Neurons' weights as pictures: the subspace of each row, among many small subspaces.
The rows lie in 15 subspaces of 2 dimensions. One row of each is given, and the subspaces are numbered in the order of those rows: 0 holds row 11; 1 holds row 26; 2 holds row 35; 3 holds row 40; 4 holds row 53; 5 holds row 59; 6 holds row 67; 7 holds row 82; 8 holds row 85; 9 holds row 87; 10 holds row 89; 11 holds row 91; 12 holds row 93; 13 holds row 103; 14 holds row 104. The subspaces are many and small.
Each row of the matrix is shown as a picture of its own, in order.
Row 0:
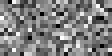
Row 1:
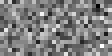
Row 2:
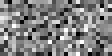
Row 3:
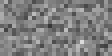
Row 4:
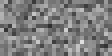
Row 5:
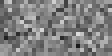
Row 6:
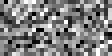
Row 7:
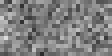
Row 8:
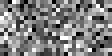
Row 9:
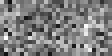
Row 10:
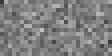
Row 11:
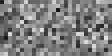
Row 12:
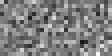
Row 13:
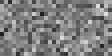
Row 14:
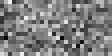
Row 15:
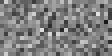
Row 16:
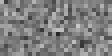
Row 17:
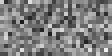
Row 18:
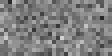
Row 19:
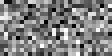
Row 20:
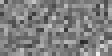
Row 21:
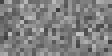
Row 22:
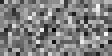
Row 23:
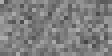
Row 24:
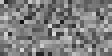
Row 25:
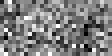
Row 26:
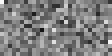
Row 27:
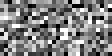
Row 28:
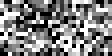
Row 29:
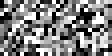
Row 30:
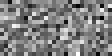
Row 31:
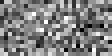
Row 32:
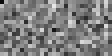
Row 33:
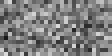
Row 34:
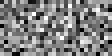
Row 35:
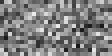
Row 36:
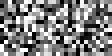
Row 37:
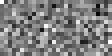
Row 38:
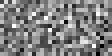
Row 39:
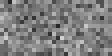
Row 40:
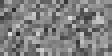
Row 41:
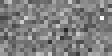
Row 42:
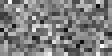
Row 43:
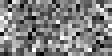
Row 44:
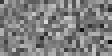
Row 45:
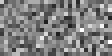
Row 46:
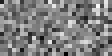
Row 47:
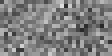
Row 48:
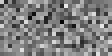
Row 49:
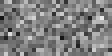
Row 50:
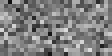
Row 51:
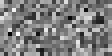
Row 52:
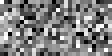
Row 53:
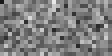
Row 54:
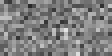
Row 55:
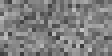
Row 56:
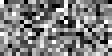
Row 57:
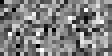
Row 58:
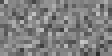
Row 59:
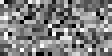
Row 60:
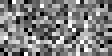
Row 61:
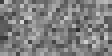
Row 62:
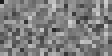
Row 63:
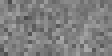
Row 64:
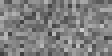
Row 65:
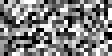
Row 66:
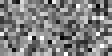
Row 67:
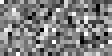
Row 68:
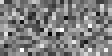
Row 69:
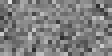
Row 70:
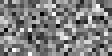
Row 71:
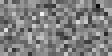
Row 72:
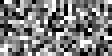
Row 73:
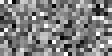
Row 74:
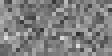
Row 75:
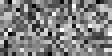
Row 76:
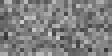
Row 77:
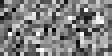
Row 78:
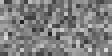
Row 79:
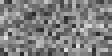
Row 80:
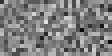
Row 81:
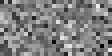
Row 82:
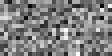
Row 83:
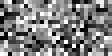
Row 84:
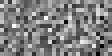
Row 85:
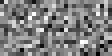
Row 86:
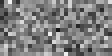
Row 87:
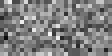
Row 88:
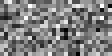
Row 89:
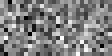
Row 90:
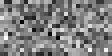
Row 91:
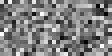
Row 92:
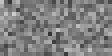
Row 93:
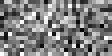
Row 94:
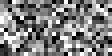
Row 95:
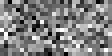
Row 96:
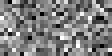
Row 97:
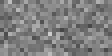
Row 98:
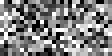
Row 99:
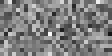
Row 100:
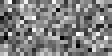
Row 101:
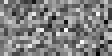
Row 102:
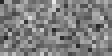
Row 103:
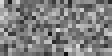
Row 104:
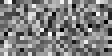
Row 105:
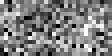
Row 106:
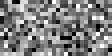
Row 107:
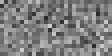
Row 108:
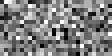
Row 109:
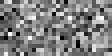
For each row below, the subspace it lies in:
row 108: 7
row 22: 6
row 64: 12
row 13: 11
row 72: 13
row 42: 8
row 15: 14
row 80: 2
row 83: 12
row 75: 14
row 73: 0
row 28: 12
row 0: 6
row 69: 11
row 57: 3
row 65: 14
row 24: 5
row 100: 0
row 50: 8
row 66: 4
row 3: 13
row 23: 11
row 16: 13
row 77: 3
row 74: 1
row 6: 14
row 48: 7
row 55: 12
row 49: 6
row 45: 2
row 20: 8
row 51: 3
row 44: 2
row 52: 0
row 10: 1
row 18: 9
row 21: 0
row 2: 5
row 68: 8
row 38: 5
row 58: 8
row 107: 5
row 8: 0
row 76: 9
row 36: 10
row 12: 8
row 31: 2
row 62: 4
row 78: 9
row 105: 10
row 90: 9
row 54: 7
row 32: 4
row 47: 10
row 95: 8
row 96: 6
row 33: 2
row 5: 1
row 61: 11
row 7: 11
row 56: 1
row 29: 3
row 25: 10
